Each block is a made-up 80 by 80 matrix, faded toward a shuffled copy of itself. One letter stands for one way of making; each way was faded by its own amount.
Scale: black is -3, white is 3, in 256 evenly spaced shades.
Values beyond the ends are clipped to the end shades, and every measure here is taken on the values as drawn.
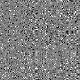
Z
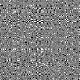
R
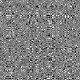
R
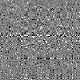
R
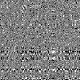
R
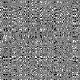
R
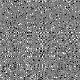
Z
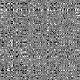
R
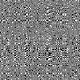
R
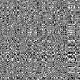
R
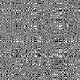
R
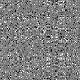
Z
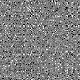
Z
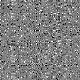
Z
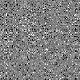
Z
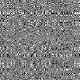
R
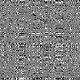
R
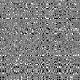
R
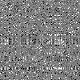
Z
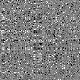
Z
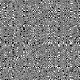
R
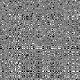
R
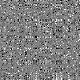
Z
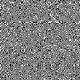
Z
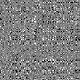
R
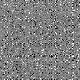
Z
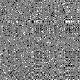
Z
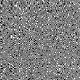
Z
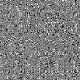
Z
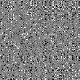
Z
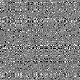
R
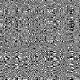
R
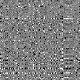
R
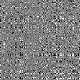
R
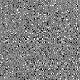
Z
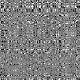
R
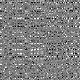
R
